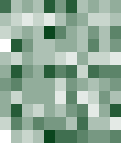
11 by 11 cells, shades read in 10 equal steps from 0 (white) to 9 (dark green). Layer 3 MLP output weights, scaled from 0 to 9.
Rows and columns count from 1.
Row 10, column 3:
4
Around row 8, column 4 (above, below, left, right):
4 2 4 4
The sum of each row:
52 28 48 44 27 63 46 36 48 45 53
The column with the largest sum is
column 5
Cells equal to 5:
15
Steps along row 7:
up down same same down up down down up up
